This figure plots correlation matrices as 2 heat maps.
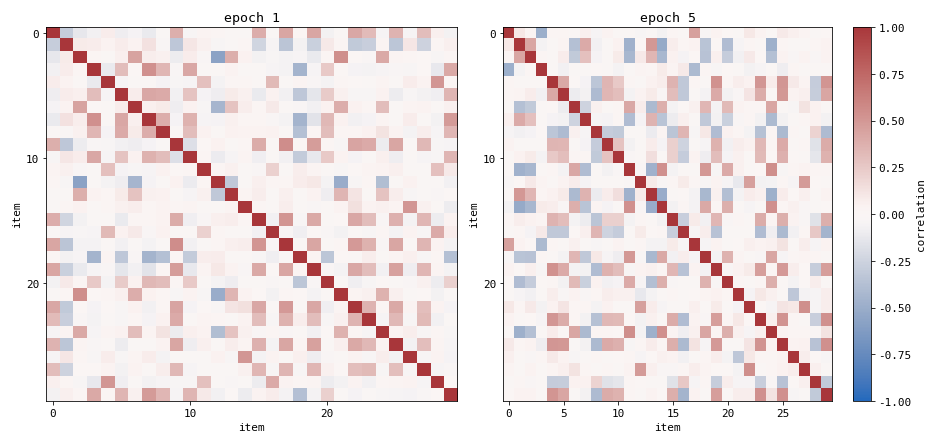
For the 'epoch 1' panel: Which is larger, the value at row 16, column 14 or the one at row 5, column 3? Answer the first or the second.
the second
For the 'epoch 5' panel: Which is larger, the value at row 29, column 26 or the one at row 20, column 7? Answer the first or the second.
the first
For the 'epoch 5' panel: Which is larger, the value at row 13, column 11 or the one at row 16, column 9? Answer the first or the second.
the second
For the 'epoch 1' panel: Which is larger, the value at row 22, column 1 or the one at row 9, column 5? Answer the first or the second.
the second
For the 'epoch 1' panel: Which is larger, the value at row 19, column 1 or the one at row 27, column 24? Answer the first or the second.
the second
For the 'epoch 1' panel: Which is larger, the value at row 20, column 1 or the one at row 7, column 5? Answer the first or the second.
the second
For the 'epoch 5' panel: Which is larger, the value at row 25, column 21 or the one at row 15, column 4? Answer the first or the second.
the second
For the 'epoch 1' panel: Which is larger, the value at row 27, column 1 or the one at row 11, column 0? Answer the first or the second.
the second
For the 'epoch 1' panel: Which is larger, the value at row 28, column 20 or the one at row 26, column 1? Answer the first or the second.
the second
